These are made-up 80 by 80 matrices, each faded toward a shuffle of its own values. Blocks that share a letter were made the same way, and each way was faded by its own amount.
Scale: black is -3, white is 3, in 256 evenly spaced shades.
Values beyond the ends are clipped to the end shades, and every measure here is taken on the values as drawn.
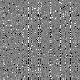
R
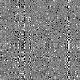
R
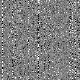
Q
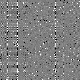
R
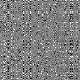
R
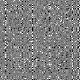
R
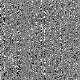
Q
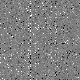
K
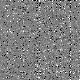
K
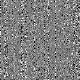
Q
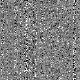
Q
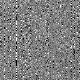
Q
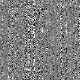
Q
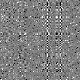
R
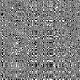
R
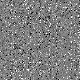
K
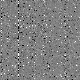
K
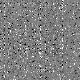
K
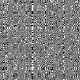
R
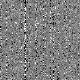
Q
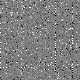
K
